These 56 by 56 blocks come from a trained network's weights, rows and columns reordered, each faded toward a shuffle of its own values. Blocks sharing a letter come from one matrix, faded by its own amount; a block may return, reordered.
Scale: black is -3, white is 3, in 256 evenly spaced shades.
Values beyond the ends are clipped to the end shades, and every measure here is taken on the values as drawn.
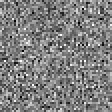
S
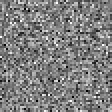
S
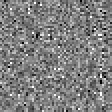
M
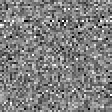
S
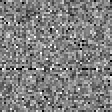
S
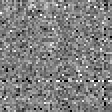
M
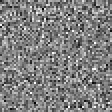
S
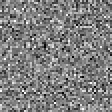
S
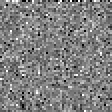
M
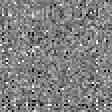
M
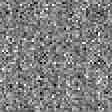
M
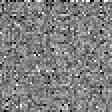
M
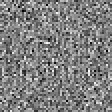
S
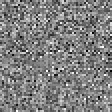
S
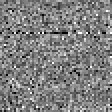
S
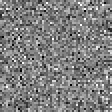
M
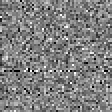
S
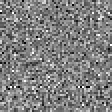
S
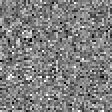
M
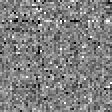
M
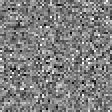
M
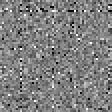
M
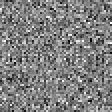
S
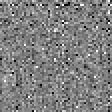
M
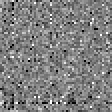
M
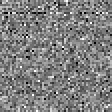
S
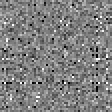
M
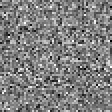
S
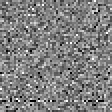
S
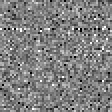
M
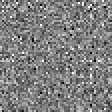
M
